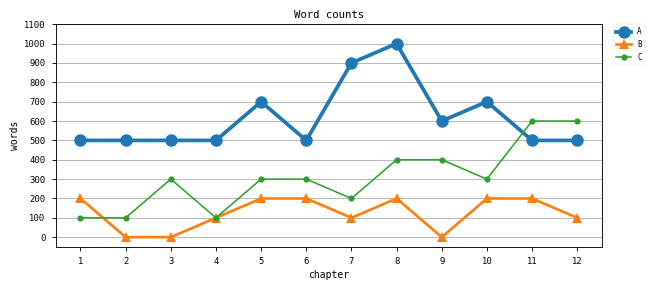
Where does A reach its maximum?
8
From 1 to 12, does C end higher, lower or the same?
higher
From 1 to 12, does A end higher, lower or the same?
the same
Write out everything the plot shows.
Title: Word counts
x-axis: chapter, ticks 1 2 3 4 5 6 7 8 9 10 11 12
y-axis: words, ticks 0 100 200 300 400 500 600 700 800 900 1000 1100
Legend: A, B, C
Values:
A: 500 500 500 500 700 500 900 1000 600 700 500 500
B: 200 0 0 100 200 200 100 200 0 200 200 100
C: 100 100 300 100 300 300 200 400 400 300 600 600
